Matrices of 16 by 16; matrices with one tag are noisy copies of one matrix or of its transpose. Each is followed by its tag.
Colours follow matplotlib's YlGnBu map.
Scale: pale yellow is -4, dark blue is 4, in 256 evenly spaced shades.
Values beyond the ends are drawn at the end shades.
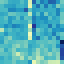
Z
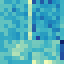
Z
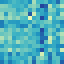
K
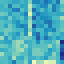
Z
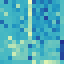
Z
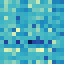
K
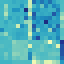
Z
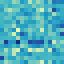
K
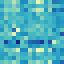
K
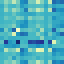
K
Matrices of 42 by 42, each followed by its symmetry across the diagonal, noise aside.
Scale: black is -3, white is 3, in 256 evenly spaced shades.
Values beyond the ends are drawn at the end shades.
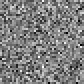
neither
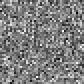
neither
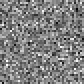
neither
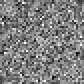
symmetric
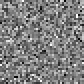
antisymmetric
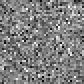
neither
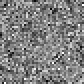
symmetric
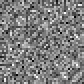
symmetric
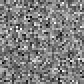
antisymmetric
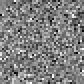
antisymmetric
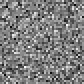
symmetric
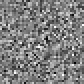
antisymmetric
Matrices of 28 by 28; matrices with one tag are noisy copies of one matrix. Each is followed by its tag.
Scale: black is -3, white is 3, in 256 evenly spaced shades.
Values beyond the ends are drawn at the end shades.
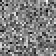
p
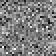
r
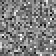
p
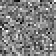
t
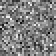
t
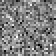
t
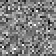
r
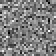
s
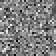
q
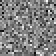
p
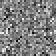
q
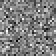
q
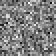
t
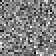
p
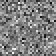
r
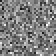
p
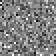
p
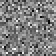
r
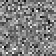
r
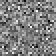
r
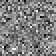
r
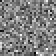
p
